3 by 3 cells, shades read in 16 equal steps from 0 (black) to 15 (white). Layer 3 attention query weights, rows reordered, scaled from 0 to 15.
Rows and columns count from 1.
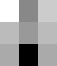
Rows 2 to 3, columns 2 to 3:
9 11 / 0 10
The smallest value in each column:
10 0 10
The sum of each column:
36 17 33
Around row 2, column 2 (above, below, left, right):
8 0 11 11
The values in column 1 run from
10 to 15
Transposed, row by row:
15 11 10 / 8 9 0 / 12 11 10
